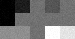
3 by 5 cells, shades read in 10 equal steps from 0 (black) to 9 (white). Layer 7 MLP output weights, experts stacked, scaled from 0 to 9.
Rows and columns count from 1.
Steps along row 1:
up up down up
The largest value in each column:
5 5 4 9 8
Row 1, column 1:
0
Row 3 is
5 5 4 9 8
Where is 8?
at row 3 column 5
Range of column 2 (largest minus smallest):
4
